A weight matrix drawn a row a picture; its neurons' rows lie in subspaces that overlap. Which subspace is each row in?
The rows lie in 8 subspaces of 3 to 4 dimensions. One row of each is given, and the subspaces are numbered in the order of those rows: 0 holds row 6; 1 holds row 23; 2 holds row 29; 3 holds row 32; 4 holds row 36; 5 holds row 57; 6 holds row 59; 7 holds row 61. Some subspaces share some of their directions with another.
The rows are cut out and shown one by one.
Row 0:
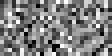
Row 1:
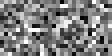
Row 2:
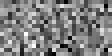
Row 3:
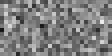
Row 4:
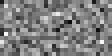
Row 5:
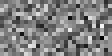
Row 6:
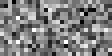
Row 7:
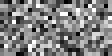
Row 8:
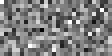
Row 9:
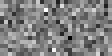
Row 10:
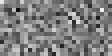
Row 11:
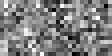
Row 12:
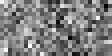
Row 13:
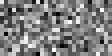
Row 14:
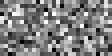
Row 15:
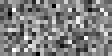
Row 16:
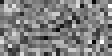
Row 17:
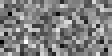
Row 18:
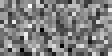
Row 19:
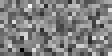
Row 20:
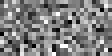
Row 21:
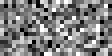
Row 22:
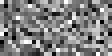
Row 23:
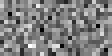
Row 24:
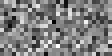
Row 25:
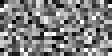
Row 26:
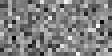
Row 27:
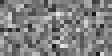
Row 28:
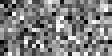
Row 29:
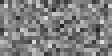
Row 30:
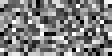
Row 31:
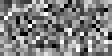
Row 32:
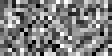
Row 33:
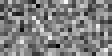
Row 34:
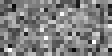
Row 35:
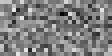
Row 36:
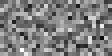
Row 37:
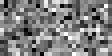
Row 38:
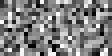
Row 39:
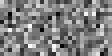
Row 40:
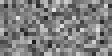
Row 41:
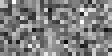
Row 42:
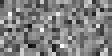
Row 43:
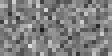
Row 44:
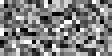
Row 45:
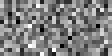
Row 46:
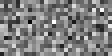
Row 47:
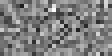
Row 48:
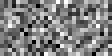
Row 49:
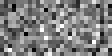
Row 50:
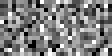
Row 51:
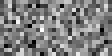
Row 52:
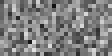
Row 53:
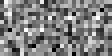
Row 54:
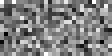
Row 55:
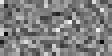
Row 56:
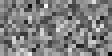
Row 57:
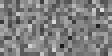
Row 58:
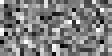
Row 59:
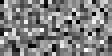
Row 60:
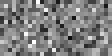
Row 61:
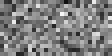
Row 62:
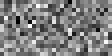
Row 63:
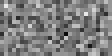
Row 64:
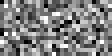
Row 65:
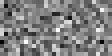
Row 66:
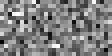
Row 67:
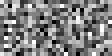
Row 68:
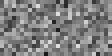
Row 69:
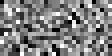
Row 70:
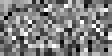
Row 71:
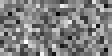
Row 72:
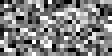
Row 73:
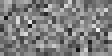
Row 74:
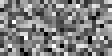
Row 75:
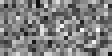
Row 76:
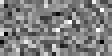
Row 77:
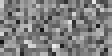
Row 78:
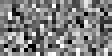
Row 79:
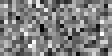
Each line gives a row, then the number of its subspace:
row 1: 6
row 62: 5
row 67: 5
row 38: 2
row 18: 4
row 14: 1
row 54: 0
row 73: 5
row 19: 4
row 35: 7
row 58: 3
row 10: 7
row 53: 6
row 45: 5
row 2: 0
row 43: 0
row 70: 5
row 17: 6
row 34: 7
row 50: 7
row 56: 4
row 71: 6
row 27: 2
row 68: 3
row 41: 0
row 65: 6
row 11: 6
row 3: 3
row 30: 4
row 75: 4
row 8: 6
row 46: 5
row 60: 1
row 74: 4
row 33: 1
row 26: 4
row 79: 3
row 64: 0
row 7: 7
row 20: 0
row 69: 7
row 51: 5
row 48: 3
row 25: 4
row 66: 1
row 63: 2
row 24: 3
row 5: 4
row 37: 6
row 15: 1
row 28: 6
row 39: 2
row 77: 1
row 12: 6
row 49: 7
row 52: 1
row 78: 1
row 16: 7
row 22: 4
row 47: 2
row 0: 3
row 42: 2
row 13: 1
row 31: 5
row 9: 1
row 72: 7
